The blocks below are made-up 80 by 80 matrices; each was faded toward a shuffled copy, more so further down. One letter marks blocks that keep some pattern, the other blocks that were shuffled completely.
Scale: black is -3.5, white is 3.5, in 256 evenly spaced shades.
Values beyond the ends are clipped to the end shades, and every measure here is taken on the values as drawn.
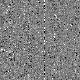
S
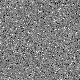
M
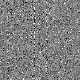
S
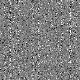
S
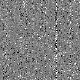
S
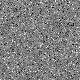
M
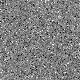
M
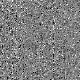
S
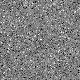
M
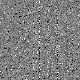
S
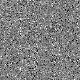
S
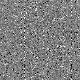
S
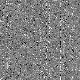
S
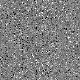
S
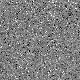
M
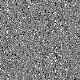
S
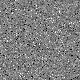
M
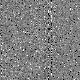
S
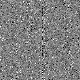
S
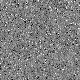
M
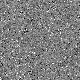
M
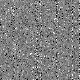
S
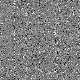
S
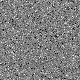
M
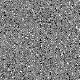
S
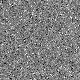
M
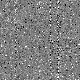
S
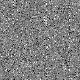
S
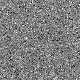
M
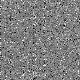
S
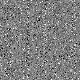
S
